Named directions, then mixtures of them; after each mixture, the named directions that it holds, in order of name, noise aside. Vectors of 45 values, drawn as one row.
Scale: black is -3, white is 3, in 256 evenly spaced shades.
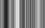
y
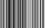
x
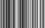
x, y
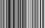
x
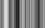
y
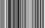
x, y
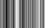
x, y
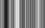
y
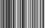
x, y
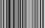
x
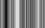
y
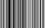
x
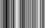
x, y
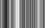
y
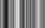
y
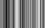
x, y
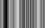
y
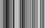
x, y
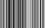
x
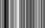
x, y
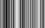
x, y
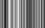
x, y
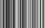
x, y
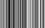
x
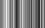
x, y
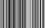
x
